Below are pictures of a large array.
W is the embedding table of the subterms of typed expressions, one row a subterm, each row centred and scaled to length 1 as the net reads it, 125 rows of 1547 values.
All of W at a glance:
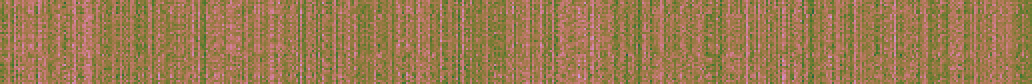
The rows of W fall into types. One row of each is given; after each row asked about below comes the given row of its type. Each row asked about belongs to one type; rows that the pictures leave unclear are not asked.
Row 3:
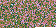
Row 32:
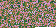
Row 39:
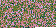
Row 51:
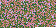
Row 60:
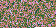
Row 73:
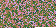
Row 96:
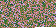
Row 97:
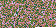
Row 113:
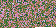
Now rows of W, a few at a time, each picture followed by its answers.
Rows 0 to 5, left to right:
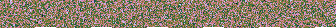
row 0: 97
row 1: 32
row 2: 73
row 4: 60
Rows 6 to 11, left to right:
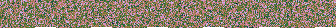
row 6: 32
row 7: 73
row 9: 113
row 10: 39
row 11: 113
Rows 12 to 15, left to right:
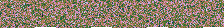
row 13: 32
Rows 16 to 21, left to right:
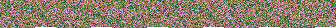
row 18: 113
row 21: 32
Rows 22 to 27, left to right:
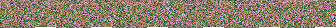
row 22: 51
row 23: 96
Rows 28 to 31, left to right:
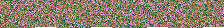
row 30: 39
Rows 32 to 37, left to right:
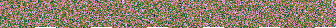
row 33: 73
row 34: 97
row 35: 3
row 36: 39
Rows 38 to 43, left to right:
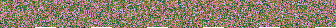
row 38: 113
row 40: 113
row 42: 60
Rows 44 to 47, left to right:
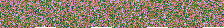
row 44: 3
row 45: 3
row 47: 60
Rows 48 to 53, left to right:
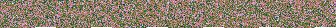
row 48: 96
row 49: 113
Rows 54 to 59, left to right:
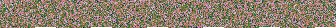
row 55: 73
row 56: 96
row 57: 39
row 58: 32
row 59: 96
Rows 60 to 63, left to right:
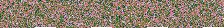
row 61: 96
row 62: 3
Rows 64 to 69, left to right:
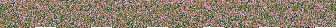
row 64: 3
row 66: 73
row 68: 39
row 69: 39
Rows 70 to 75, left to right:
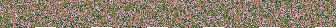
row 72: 39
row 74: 32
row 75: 113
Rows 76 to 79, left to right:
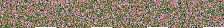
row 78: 97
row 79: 73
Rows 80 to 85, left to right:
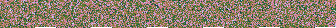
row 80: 51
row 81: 60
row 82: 60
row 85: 51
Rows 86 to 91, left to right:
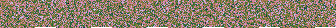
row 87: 73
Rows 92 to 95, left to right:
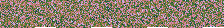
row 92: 3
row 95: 60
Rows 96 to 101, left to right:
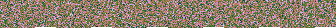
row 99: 51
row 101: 32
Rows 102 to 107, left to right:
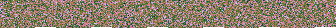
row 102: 113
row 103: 51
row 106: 97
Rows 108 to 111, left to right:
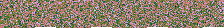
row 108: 3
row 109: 96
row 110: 96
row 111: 3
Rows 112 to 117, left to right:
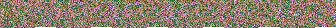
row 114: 113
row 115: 113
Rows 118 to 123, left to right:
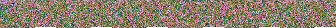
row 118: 3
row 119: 96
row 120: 73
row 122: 32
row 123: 73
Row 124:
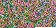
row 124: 3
